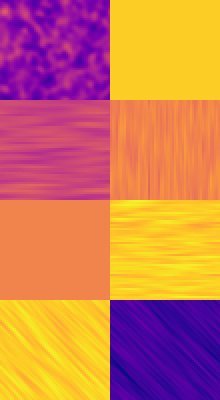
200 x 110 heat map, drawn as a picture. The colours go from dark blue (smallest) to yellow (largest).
It is made of 4 by 2 panels. Panel 1,1: low, blotchy. Panel 1,2: very high, flat. Panel 2,1: middling, streaked across, faint in contrast. Panel 2,2: high, streaked downward, faint in contrast. Panel 3,1: high, flat. Panel 3,2: very high, streaked across, faint in contrast. Panel 4,1: very high, slanting down to the right, faint in contrast. Panel 4,2: very low, slanting down to the right, faint in contrast.
